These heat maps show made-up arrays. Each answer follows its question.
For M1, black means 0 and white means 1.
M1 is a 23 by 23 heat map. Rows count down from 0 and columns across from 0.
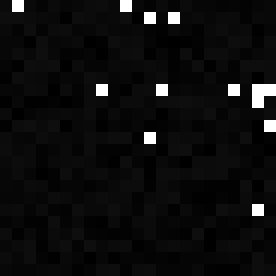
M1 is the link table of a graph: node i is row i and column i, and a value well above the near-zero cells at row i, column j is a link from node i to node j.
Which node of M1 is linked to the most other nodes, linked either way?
node 7
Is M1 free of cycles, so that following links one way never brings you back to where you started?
yes
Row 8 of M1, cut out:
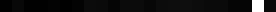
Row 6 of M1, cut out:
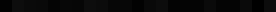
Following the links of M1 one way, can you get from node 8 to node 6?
no
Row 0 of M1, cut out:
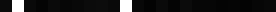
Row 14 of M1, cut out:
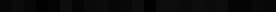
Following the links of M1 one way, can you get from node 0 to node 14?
yes
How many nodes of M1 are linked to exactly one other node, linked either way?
5
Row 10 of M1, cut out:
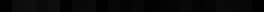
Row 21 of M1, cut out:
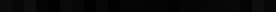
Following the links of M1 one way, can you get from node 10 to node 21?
no
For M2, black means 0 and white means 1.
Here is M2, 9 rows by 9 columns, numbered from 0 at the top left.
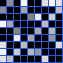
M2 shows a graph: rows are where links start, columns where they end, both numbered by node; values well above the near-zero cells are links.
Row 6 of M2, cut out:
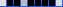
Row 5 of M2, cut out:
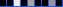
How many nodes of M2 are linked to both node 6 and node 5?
0
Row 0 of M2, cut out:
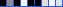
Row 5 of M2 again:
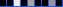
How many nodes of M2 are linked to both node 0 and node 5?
1
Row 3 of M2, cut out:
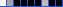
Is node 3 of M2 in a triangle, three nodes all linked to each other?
yes
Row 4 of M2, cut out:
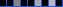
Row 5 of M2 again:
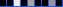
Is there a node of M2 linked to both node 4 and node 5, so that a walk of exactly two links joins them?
yes
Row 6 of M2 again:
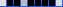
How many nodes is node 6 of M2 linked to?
3
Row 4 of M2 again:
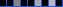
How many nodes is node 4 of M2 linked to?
3
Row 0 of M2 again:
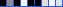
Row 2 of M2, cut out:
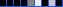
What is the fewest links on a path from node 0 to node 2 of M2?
2
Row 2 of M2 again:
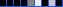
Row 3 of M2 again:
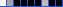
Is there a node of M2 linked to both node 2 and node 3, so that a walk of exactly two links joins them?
no
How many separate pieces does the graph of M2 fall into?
1
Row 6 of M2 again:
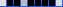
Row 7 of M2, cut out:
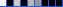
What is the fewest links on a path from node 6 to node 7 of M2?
2
